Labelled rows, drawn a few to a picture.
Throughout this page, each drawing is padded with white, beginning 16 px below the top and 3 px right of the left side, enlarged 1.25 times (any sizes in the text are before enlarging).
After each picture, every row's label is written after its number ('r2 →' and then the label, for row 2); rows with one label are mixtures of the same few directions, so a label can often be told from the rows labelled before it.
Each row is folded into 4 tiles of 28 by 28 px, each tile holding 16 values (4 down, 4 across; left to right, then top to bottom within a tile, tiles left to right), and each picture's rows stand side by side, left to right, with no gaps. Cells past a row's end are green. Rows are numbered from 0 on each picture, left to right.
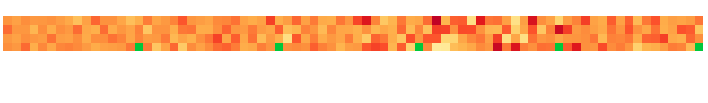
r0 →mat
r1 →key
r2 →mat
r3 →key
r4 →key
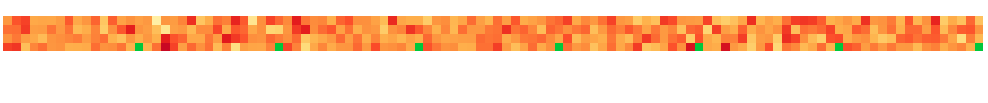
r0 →key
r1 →key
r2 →key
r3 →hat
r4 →mat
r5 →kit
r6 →key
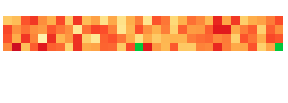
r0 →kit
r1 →hat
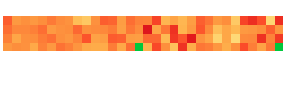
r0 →mat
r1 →key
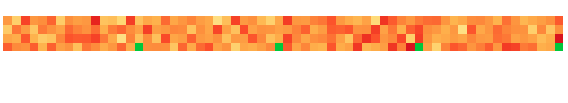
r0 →key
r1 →mat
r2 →mat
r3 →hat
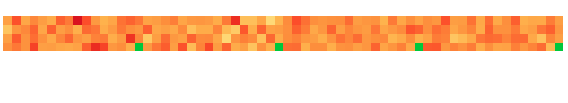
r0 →mat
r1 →mat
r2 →key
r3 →key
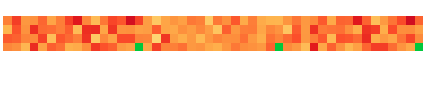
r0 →mat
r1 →kit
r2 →mat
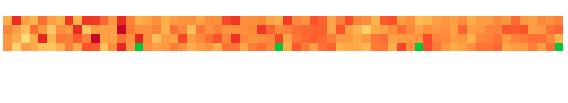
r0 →kit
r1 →kit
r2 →hat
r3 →hat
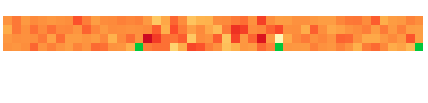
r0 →mat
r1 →hat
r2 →mat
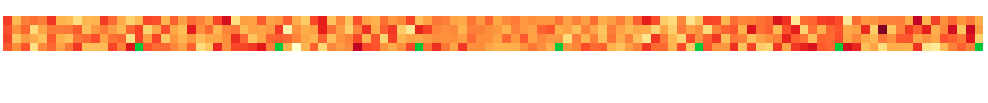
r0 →mat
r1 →mat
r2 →key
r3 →key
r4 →mat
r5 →mat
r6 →hat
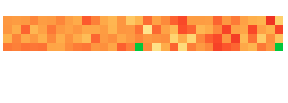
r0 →mat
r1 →key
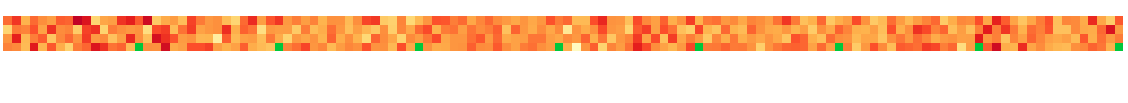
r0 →mat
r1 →kit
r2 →mat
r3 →kit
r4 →key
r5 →mat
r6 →hat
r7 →key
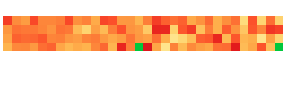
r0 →hat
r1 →key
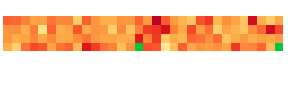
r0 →hat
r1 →key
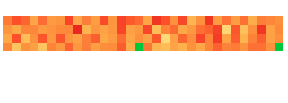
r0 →kit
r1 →kit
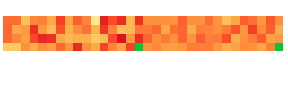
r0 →key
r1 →mat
